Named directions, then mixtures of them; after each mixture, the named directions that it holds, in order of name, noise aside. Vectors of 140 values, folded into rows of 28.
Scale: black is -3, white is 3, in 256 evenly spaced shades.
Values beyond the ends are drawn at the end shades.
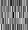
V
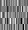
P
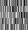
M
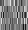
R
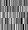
M, P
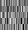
P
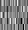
P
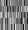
M, P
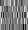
R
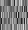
R, V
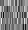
R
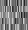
M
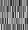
P, V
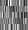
M, V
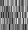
M, R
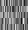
M, P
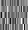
P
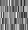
M, R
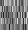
M, R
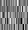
P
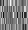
R, V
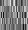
R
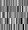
P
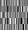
P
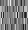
M, R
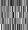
V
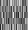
V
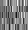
M
